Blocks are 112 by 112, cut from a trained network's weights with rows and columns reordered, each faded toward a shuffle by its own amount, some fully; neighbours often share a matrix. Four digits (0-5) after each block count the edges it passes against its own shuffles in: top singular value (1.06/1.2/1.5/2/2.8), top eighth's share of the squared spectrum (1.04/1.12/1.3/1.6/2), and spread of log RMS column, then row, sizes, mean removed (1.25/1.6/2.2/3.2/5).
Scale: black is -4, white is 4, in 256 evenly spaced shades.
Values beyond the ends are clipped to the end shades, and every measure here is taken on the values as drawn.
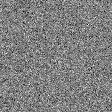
1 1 0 0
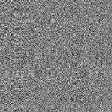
4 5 3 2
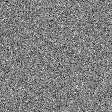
0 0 0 0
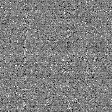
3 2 2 0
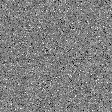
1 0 0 0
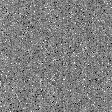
1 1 0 0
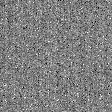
2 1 0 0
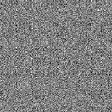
3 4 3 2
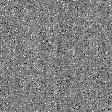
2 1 0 1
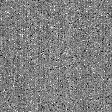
2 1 0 1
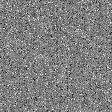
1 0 0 0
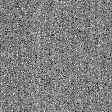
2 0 0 0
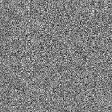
3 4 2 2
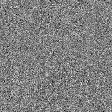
2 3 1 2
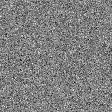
0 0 0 0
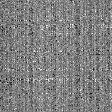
4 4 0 3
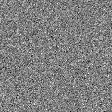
2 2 0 0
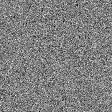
0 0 0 0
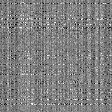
5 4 1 4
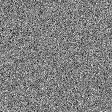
0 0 0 0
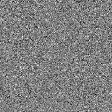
2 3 1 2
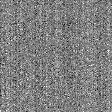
3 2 1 2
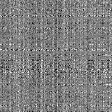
4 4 1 4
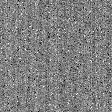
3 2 0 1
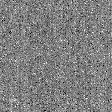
2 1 0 1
